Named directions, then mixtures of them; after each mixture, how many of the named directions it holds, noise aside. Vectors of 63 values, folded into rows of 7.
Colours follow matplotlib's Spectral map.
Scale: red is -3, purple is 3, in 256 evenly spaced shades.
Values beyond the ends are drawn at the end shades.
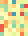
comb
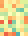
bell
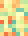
one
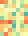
two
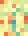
two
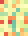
two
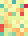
two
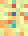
two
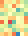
one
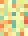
two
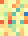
two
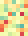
one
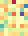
one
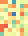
one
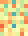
two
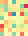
one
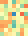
two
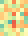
two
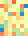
two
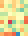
one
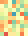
two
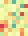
one
